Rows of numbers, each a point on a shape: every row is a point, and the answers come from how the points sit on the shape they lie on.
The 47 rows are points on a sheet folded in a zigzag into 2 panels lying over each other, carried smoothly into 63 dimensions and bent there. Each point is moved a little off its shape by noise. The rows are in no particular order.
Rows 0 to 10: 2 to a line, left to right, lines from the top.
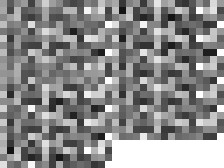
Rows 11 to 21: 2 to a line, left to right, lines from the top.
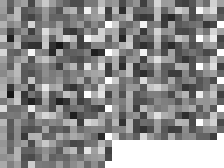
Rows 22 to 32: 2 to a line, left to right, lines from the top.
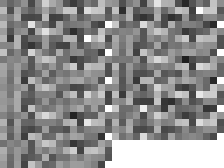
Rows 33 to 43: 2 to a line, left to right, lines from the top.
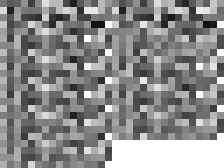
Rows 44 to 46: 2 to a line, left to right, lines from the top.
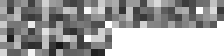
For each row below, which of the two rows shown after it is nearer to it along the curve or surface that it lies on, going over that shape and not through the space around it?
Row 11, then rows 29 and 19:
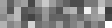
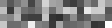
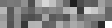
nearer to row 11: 29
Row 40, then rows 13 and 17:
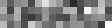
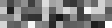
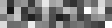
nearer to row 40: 17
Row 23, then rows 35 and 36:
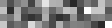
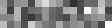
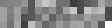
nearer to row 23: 35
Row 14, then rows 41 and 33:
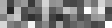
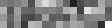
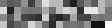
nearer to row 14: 33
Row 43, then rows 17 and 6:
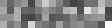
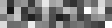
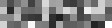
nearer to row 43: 6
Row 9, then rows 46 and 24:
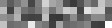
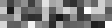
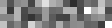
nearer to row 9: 46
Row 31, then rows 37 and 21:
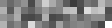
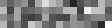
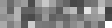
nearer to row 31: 21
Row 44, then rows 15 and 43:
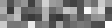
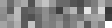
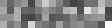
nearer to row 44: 43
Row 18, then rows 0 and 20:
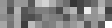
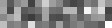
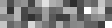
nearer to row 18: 20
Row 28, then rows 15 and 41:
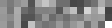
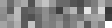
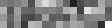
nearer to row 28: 15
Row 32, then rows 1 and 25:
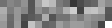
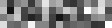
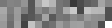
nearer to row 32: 25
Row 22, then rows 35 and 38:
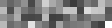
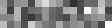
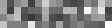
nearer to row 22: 38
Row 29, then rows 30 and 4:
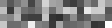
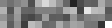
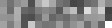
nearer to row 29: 4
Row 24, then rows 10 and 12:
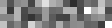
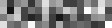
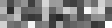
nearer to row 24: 10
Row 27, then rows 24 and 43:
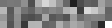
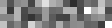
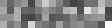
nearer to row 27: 24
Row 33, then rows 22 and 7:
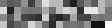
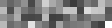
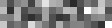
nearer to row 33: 7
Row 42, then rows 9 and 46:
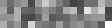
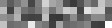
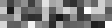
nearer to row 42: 9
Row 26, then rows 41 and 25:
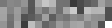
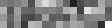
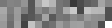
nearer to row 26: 25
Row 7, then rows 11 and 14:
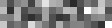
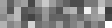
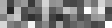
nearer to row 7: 14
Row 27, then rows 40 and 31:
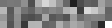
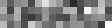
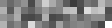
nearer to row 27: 40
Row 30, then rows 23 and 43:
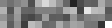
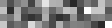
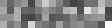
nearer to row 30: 23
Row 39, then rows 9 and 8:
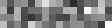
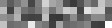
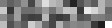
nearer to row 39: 8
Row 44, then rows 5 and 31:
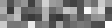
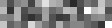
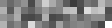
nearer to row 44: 31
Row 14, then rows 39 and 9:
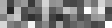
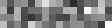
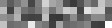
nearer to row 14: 9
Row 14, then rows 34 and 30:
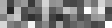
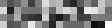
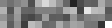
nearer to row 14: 34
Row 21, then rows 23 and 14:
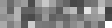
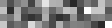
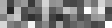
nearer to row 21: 14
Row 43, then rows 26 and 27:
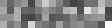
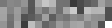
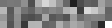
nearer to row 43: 26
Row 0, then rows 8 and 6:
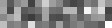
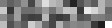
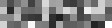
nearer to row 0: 6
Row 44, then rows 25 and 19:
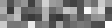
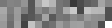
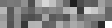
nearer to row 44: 25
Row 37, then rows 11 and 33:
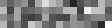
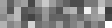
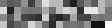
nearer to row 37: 33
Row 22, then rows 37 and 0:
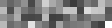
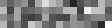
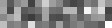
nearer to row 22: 0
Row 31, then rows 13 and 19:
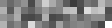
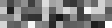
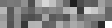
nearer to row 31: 13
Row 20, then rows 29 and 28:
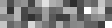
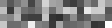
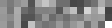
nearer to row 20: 29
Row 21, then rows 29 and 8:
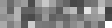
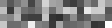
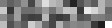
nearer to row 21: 29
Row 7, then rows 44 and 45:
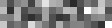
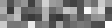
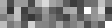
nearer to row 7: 45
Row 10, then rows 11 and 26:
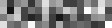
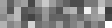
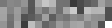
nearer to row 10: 11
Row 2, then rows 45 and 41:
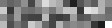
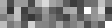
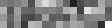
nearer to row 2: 41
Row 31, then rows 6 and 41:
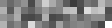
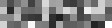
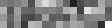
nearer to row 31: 6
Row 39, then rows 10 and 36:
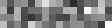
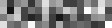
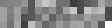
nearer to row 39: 10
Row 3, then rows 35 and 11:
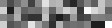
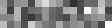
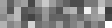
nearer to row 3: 35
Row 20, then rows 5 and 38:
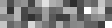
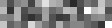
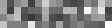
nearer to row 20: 5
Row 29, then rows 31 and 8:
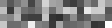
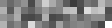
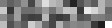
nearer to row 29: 31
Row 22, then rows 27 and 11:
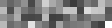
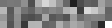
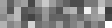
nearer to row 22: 11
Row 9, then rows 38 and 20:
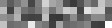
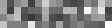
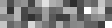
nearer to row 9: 38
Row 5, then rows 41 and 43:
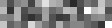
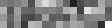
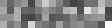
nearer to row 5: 41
